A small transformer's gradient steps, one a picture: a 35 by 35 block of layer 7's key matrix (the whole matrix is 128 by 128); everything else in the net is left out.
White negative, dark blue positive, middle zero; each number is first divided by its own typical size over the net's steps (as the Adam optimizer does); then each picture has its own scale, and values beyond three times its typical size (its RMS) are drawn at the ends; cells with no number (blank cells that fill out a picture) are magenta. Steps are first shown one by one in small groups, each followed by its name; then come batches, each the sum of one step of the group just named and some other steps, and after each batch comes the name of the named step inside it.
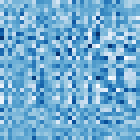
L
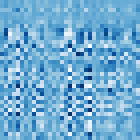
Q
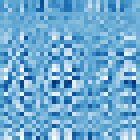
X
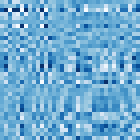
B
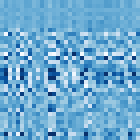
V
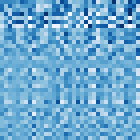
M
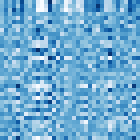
M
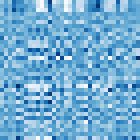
L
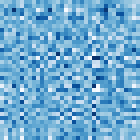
L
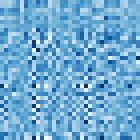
Q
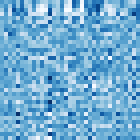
V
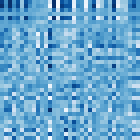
Q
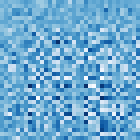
M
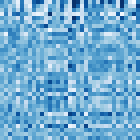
L
